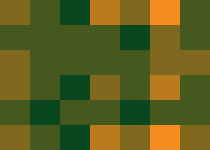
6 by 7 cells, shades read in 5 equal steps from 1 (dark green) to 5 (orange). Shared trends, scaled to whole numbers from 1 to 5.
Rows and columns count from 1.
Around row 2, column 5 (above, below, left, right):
3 2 2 3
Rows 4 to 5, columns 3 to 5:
1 3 2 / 2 2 1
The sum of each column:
16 11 9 17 12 22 14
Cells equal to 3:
11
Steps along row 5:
down up same down up same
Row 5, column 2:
1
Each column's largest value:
3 2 2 4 3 5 3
